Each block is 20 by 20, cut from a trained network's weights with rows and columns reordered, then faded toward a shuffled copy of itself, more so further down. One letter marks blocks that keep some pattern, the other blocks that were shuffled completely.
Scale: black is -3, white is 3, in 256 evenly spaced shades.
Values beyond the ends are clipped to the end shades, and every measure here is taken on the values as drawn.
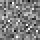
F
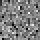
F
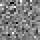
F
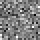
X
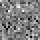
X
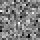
F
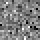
F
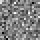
F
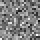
F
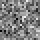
F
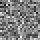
X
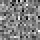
X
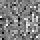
X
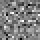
X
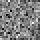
F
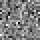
F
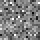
F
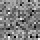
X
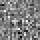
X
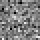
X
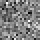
F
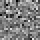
X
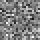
X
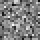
F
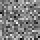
X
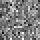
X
